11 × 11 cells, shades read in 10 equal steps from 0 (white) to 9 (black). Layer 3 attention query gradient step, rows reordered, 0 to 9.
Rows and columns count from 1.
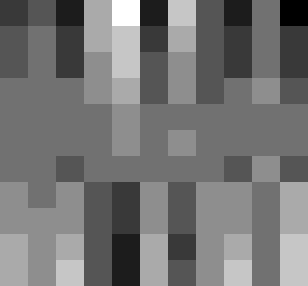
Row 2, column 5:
2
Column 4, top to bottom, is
3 3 4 4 5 5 5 6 6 6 6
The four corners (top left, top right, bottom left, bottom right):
7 9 3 2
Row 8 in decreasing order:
7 6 6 5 5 4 4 4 4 4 3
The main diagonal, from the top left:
7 5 7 4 4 5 5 4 4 5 2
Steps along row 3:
down up down down up down up up down up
